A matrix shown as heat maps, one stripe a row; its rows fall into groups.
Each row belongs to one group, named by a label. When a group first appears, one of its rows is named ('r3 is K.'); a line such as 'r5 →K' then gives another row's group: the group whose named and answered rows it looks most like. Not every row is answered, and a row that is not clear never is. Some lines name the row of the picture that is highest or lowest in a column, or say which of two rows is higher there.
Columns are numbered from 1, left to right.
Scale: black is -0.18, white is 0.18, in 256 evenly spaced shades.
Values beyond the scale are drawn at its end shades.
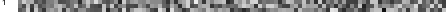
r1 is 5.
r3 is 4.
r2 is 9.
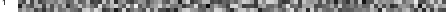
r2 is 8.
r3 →5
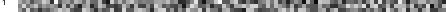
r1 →8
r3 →4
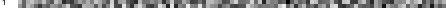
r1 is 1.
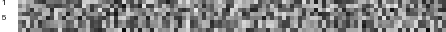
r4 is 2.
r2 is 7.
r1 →5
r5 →1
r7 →9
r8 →7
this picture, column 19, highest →1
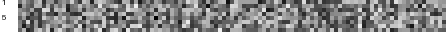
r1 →5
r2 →8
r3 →2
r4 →1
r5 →2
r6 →9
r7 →2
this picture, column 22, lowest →8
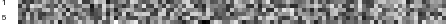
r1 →2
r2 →7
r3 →2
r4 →4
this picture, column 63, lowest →3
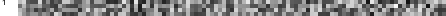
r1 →5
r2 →7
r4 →1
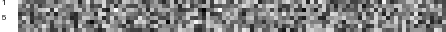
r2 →9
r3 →8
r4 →4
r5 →1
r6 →4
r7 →7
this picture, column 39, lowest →8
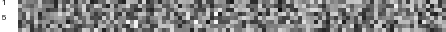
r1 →7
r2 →1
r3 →7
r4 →4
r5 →9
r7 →4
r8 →1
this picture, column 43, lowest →6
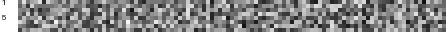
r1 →5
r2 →7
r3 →4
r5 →5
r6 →8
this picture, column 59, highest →3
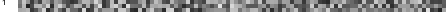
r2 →8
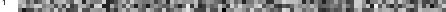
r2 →1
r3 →2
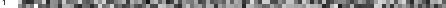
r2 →4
